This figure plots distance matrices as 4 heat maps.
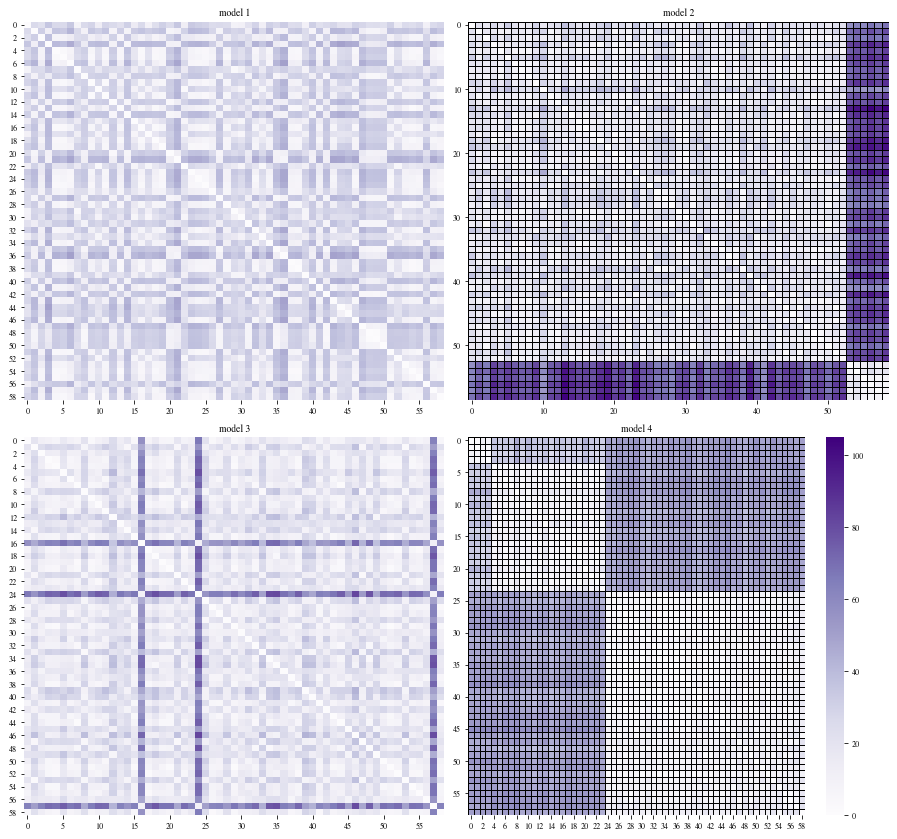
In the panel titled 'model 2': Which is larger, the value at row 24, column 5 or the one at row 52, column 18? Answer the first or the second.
the first
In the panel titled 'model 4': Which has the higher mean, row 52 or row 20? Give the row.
20
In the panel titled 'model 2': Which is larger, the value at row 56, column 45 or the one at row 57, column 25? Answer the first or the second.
the first
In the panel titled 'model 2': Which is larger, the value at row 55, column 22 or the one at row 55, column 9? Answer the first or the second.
the second
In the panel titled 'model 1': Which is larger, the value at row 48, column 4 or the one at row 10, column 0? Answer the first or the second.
the first
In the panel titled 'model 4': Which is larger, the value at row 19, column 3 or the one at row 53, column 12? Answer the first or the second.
the second
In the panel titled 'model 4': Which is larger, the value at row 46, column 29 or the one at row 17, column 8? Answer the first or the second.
the second
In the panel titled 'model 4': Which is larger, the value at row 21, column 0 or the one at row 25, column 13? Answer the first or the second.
the second
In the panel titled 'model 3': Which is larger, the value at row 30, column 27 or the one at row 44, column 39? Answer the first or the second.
the second
